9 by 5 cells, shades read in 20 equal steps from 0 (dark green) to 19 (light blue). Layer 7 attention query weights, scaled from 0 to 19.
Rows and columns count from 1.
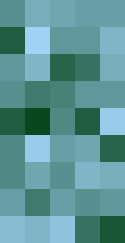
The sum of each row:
61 59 50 47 33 56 61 52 56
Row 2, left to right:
3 19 11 11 15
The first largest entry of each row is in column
2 2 2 4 5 2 4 1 3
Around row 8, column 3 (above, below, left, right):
10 17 7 10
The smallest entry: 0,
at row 5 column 2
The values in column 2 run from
0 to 19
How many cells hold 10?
4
